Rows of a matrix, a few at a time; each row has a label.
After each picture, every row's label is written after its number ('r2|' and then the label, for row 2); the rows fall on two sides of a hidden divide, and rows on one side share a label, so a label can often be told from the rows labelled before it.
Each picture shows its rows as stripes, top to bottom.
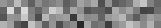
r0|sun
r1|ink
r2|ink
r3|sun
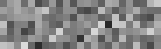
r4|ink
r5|sun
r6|ink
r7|sun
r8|sun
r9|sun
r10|ink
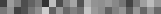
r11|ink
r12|sun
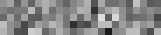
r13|sun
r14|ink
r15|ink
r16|sun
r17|sun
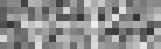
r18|sun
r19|sun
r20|ink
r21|sun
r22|sun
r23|sun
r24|sun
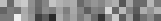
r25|ink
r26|ink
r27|ink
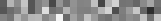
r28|ink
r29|sun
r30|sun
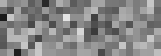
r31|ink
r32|sun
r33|ink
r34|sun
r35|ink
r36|ink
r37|sun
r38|sun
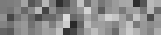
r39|ink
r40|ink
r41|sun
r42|sun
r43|sun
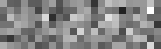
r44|ink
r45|ink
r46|ink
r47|ink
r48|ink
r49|sun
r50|ink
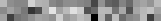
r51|sun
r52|ink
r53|sun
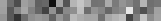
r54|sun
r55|ink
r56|sun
